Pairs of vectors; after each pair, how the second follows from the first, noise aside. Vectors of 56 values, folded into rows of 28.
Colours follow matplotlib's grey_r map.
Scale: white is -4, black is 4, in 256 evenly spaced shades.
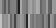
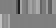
partly zeroed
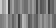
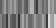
reversed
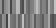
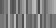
wrapped around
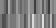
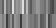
reversed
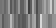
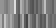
reversed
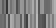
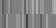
partly zeroed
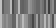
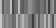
copied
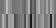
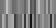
copied
